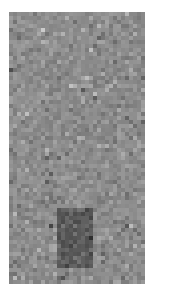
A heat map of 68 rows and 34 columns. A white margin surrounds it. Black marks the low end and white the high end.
The bottom middle is the ninth with the lowest average. An odd patch, lower than its surroundings, sits in the bottom middle. No regular stripes run through it. The values are skewed, with a long tail toward low values.
